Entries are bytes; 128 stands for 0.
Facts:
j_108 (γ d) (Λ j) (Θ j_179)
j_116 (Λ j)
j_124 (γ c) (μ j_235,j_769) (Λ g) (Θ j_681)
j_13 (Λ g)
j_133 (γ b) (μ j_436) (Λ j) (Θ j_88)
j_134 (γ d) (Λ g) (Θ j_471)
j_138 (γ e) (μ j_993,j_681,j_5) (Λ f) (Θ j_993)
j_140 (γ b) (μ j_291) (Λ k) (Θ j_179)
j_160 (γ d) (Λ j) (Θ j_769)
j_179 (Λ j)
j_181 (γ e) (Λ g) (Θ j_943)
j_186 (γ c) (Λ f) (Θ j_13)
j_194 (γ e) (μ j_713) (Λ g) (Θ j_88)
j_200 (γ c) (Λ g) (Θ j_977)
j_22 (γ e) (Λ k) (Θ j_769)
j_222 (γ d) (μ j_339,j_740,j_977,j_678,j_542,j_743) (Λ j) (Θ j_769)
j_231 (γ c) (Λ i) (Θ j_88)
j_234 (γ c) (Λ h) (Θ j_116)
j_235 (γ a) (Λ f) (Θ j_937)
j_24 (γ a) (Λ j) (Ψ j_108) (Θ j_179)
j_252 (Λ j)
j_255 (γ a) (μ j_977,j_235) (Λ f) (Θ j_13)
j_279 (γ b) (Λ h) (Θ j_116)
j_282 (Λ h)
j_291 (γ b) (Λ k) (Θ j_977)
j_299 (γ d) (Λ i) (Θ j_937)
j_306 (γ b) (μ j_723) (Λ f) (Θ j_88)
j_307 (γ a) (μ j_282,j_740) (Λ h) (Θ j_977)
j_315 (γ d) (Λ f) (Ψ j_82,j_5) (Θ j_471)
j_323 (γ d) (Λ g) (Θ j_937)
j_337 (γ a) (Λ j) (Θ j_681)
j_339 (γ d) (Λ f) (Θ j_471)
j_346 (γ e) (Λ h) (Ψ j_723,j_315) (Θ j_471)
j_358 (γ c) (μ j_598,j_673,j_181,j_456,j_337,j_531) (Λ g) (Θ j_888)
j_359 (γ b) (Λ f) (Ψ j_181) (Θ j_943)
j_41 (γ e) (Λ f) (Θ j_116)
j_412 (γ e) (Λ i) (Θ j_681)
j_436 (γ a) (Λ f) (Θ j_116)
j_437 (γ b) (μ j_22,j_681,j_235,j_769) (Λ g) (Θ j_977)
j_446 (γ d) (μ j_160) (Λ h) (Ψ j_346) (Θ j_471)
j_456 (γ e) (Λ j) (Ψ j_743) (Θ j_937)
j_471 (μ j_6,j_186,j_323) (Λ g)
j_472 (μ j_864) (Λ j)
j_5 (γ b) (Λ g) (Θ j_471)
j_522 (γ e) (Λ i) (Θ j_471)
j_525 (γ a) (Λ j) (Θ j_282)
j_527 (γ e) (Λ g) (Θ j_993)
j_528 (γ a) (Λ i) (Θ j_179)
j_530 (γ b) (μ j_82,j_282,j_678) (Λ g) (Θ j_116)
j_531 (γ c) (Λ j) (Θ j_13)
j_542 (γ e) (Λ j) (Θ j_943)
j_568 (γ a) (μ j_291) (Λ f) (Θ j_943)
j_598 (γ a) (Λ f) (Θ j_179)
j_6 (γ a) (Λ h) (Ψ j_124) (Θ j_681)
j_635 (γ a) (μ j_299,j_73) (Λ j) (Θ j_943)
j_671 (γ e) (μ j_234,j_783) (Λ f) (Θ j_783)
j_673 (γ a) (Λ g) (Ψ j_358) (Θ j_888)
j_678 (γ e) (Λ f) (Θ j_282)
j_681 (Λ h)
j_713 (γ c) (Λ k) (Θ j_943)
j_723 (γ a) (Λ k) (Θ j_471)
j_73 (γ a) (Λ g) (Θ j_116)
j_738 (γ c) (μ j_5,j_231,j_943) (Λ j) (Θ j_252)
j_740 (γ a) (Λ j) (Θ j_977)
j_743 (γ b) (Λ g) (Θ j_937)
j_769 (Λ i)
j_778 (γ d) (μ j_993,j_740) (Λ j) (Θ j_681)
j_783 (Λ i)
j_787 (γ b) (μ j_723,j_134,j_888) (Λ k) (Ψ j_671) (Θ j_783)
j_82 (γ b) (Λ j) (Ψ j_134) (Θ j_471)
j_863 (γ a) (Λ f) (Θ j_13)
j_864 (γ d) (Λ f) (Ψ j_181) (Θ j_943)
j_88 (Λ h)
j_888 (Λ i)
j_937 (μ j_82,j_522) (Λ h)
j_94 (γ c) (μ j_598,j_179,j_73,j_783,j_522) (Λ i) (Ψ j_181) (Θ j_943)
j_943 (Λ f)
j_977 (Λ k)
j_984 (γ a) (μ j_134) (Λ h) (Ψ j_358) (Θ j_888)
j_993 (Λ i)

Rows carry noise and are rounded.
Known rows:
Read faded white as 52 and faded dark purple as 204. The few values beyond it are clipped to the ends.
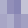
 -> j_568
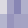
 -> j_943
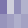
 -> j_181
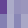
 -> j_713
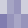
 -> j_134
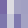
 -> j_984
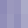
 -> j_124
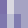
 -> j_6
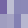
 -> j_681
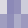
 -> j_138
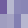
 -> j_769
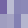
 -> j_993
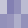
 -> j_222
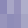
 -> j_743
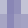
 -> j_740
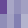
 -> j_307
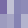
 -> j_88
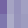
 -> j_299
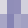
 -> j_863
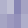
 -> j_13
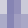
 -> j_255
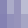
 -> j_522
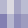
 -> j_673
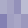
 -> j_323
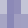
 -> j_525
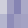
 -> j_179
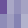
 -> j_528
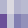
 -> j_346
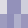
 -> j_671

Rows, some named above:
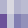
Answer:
j_346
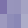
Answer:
j_437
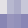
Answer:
j_82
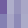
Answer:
j_22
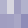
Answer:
j_359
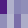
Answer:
j_140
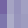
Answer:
j_299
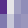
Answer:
j_94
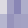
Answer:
j_943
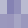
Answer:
j_542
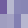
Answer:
j_769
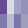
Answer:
j_787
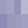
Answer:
j_200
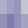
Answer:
j_5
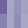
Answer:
j_412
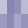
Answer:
j_531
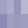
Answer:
j_358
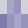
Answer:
j_134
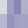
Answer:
j_943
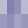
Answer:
j_738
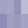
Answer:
j_194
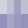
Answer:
j_24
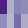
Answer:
j_140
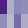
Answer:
j_140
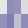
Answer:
j_339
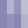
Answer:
j_723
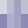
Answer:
j_456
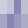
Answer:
j_471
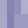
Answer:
j_133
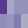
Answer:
j_279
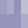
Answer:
j_73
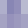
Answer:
j_635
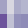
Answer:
j_446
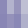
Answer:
j_723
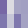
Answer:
j_984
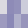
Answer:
j_186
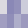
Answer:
j_138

